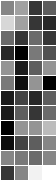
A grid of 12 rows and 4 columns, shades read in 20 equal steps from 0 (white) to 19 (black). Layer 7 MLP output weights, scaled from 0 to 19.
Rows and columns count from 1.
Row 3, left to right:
11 15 11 15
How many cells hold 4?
0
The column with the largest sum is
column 1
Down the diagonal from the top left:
9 7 11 13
